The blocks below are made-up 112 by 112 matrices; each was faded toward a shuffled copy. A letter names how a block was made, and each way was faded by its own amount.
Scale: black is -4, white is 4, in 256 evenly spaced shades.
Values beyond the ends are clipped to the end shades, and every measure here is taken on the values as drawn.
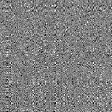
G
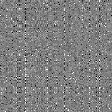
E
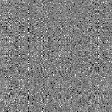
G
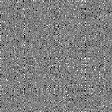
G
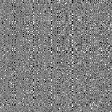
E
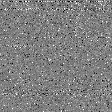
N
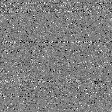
N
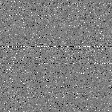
N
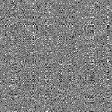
G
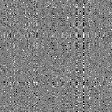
E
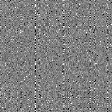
E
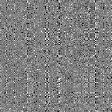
E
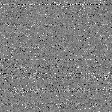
N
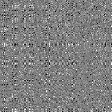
E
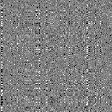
E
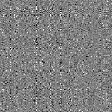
G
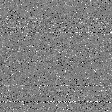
N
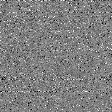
N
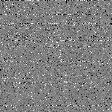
N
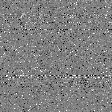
N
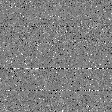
N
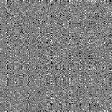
G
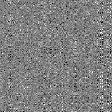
G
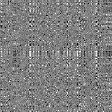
E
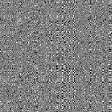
E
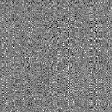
E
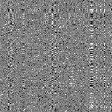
E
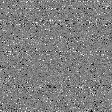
N
